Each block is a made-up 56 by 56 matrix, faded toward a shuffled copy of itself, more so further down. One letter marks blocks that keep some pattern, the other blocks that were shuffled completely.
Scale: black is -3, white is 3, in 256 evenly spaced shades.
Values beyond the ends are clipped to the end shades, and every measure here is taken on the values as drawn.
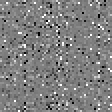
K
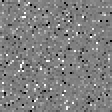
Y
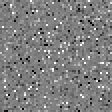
Y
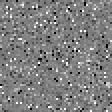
Y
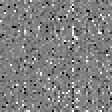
K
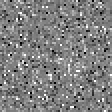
Y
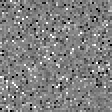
Y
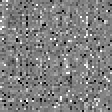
K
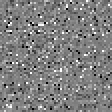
K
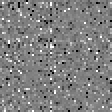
K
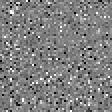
K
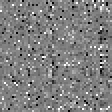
K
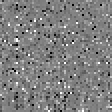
K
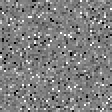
Y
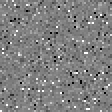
Y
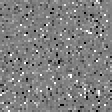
Y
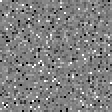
Y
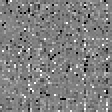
K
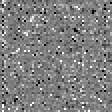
K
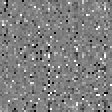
K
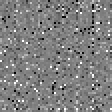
K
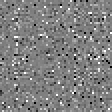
K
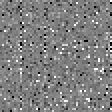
K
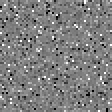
Y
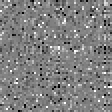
K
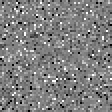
Y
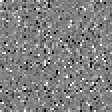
K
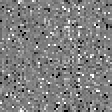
K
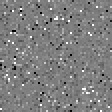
Y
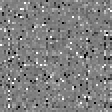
K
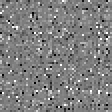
K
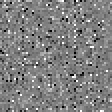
K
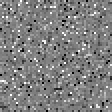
Y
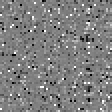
K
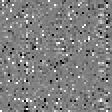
K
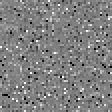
Y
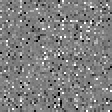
K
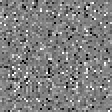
K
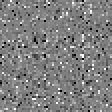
K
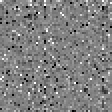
K
